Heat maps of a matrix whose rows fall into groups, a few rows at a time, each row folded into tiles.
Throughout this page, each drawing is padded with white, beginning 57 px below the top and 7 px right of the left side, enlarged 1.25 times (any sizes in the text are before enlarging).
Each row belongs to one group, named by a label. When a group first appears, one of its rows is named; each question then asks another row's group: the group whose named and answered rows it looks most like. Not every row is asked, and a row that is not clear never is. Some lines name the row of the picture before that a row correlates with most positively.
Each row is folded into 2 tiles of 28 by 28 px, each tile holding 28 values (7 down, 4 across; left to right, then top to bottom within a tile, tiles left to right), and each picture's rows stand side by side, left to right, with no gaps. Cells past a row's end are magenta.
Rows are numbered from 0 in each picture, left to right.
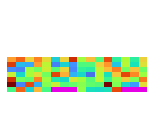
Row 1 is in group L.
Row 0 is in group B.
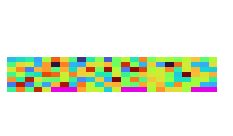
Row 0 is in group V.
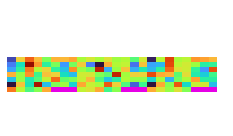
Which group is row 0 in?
L
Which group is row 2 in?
L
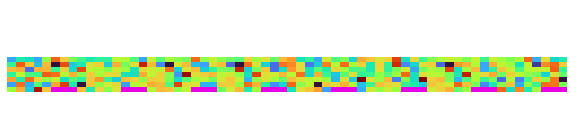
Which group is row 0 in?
V
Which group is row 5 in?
B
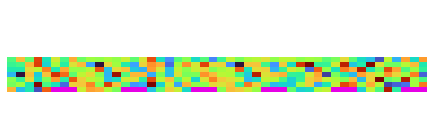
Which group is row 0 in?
L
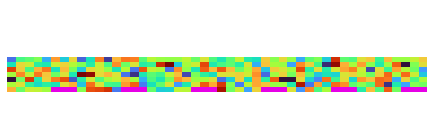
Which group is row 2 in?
V
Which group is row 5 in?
B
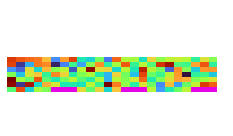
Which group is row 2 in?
V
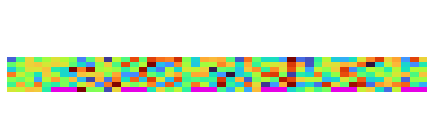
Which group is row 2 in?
B
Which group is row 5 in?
B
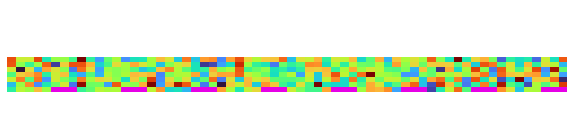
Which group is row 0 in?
B
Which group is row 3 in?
L
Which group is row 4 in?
L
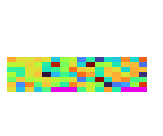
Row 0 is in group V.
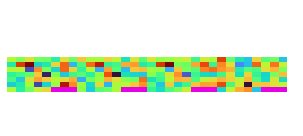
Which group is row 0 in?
V
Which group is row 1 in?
V
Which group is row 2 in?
V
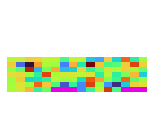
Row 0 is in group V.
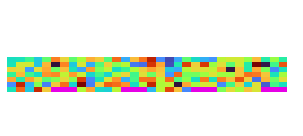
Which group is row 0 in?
V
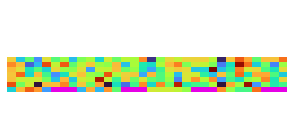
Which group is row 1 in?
B
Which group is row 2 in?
L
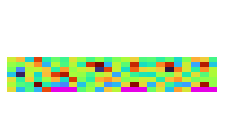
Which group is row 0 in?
L
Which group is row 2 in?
V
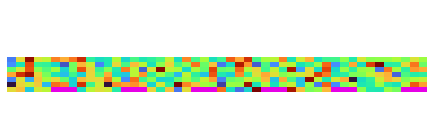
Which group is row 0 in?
L
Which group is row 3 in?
L
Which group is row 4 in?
B
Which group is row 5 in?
V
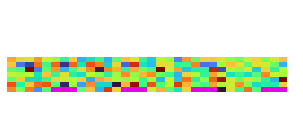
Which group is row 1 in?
V
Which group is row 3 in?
B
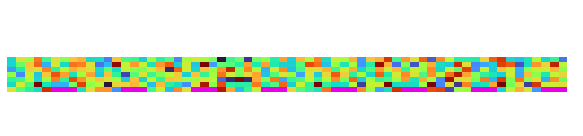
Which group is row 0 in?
L
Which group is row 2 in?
V
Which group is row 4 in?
L
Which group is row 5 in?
L
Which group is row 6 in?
B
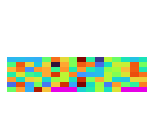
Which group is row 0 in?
V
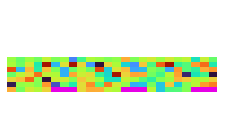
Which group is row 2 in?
V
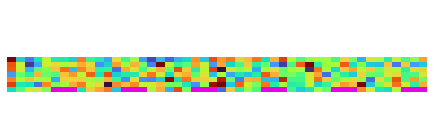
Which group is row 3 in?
B
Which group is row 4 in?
V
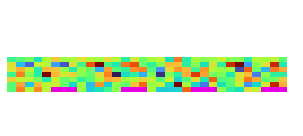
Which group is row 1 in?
V
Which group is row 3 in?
V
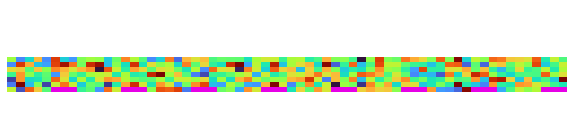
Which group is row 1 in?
V
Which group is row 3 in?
V
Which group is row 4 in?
B
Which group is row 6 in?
L
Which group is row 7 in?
B
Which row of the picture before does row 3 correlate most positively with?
3
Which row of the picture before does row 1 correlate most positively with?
3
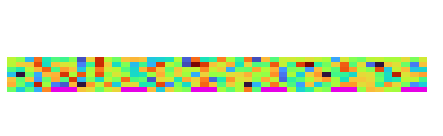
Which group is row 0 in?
L
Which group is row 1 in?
L
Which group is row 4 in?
V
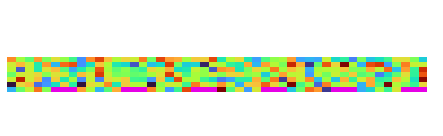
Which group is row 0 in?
B
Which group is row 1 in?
L
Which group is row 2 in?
L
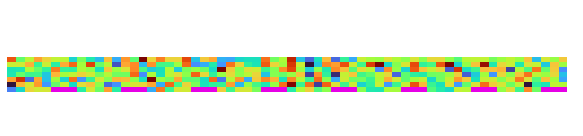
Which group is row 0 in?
B
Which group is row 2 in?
B
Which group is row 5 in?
V
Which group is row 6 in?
V
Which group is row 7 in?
B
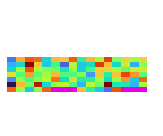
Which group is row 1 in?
L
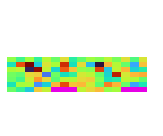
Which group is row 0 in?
V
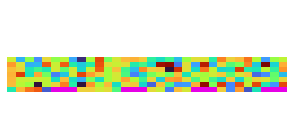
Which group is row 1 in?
L
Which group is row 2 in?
V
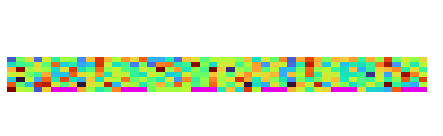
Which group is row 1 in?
L
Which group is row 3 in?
B
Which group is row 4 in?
L
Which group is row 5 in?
L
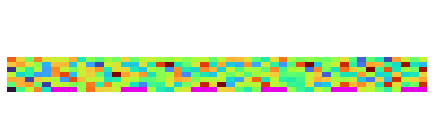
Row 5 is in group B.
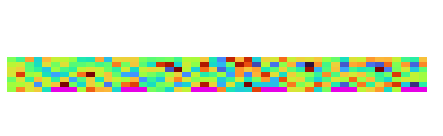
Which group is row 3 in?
L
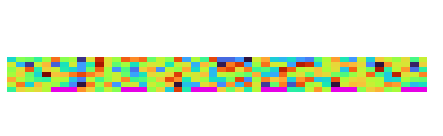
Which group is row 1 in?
L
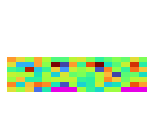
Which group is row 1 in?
V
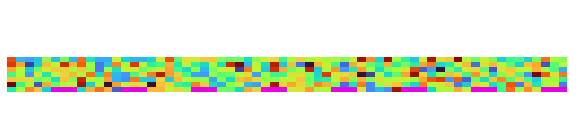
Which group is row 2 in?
L
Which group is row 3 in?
V
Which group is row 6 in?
B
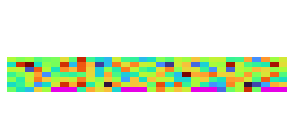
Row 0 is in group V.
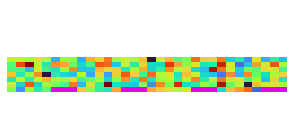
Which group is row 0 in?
V
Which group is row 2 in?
L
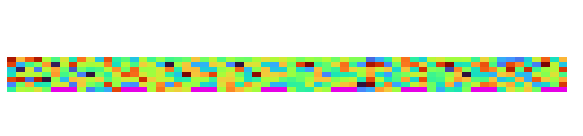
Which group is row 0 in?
B
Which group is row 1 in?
L
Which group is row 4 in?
V
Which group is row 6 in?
V
